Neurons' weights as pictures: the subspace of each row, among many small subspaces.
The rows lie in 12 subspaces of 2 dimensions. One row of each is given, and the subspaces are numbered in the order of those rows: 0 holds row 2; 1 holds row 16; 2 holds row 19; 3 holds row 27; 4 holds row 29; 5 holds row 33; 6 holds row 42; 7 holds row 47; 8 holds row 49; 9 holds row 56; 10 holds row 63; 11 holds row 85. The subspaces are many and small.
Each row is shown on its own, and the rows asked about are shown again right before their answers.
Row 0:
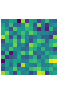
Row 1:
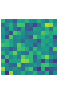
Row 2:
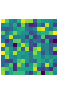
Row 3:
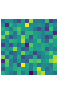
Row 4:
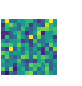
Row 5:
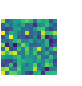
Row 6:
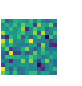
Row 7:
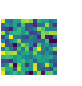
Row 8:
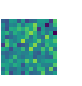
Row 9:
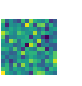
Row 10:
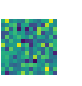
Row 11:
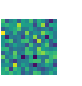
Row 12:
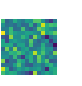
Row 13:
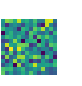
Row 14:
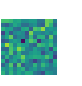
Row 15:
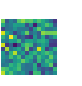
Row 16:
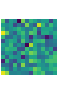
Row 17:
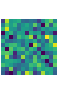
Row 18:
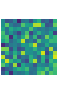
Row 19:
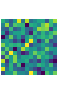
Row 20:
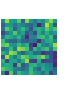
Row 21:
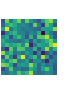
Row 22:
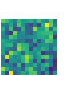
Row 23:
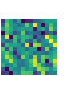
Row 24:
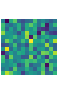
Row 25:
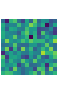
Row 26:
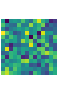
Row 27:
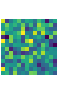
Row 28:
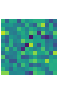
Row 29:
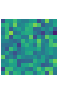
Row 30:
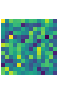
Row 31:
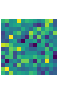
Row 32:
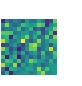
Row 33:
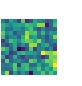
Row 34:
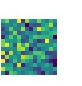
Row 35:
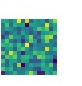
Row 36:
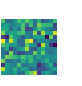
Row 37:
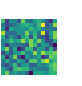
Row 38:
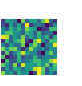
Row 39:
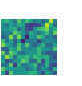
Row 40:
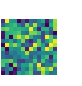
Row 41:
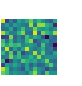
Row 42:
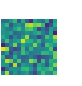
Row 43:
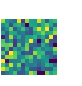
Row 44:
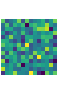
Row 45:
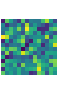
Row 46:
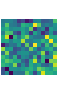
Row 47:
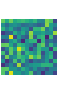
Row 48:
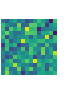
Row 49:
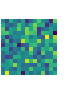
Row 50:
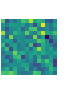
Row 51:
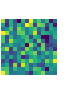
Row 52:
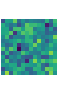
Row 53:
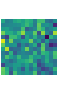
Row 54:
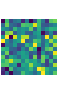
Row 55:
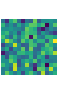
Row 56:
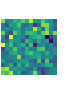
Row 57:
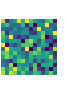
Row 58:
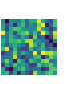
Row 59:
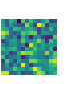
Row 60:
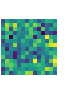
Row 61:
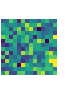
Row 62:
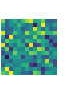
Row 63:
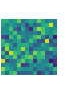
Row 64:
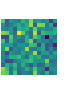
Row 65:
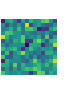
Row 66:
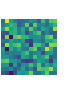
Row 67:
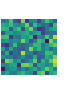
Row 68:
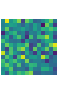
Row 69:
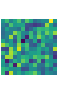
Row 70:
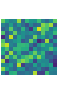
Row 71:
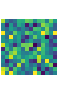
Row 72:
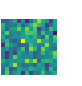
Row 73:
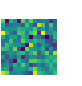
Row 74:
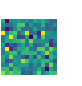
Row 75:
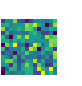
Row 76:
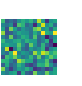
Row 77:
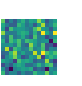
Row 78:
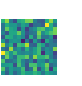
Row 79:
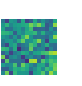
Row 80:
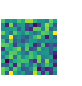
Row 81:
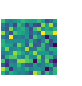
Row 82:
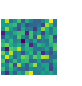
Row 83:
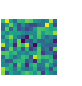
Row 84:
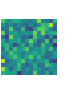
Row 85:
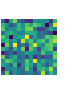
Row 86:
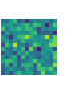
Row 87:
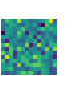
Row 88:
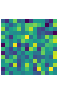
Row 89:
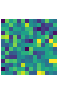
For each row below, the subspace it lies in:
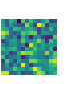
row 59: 1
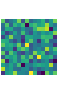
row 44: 2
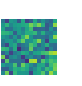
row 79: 5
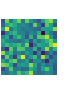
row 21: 5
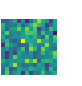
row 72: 8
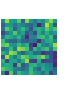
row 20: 5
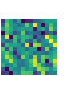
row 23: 9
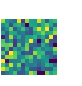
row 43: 1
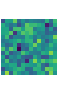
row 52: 4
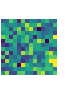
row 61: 10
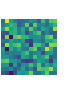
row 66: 8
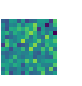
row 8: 8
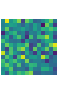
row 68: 5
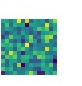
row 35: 2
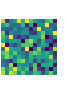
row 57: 8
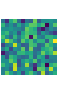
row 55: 0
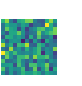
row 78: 11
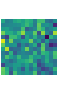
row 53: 3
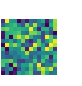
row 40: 8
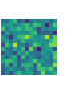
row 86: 11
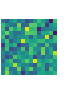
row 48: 8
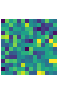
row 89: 1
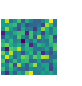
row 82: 6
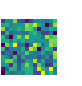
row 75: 11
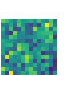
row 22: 4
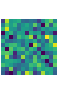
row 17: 6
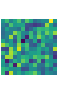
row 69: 6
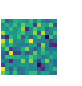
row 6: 3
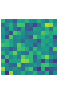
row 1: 4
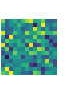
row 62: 9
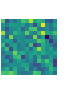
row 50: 9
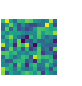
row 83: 11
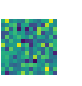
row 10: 8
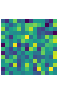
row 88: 11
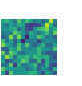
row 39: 6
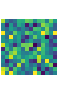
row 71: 6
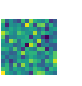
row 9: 2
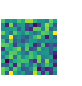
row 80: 6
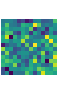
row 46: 9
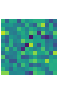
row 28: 1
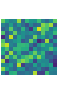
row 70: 10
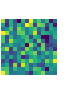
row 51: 2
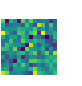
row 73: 1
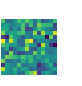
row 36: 3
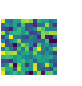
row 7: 0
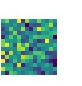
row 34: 10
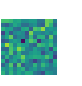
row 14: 7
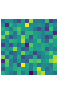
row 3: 2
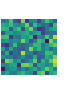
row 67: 10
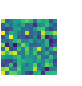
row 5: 0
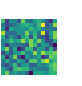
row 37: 5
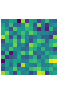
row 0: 1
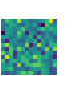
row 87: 9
